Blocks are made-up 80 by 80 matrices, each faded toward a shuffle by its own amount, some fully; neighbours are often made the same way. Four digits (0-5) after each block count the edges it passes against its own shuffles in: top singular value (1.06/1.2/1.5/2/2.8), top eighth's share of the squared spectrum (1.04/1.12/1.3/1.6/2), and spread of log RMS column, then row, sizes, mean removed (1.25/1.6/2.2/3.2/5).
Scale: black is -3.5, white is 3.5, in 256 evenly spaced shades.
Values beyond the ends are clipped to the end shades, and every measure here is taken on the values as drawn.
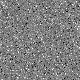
0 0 0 0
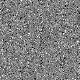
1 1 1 0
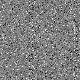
1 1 2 0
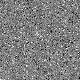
0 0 0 0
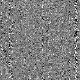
2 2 3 0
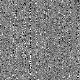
2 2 3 0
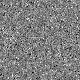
0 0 0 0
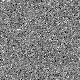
0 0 0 0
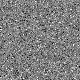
0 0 0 0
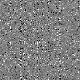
4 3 2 1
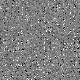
3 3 1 1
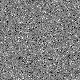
1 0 0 0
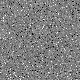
0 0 0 0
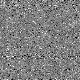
2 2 0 2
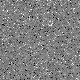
0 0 0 0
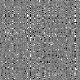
5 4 3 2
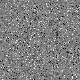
2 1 0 0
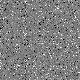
3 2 1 0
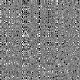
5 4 3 2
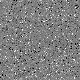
1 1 0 0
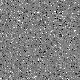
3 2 0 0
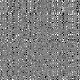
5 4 3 3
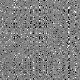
4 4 3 2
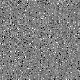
3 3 2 1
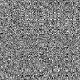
4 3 2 2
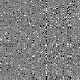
4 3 2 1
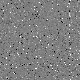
3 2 0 0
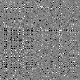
4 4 2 2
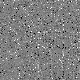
3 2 1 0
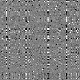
5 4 3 3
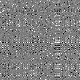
4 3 2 2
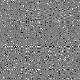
4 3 1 2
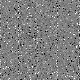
3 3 2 0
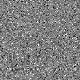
3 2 1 1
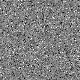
2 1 0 0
